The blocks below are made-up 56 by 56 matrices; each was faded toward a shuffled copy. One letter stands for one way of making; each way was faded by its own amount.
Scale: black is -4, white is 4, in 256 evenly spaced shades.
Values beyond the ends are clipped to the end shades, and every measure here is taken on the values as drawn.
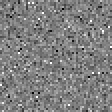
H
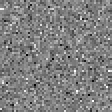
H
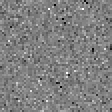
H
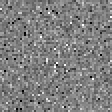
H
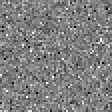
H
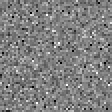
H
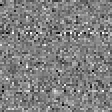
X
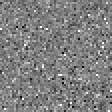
H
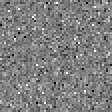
H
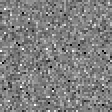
H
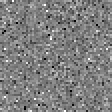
H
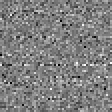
X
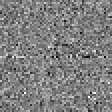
X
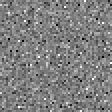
H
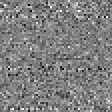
X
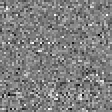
X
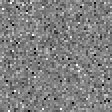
H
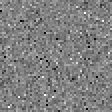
H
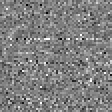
X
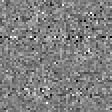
X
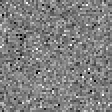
H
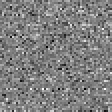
X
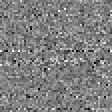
X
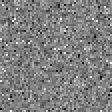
H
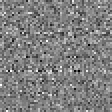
X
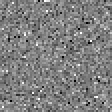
H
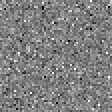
H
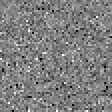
H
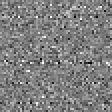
X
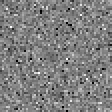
H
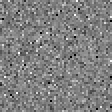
H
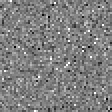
H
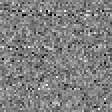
X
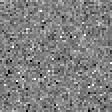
H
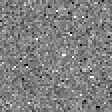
H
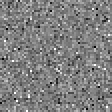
H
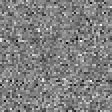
X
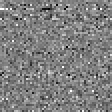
X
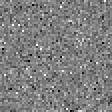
H
